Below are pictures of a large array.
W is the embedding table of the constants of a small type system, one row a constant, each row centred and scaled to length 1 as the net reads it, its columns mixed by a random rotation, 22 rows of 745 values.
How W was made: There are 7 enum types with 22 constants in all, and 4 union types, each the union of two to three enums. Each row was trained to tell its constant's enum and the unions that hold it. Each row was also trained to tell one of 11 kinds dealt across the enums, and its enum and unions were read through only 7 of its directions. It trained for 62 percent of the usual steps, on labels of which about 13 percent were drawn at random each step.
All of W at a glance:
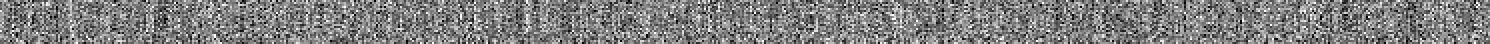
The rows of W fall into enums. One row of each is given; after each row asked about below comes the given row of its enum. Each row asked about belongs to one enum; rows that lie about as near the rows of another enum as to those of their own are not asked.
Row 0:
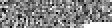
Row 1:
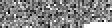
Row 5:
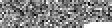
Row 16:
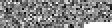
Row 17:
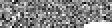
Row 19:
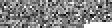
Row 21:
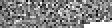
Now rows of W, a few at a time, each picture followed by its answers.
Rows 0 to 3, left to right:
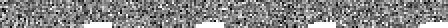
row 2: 16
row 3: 5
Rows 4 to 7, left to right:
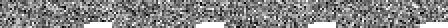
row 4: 1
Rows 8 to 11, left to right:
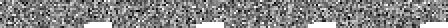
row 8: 1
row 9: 1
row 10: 5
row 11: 1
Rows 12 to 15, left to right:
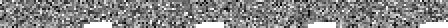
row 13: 5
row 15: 5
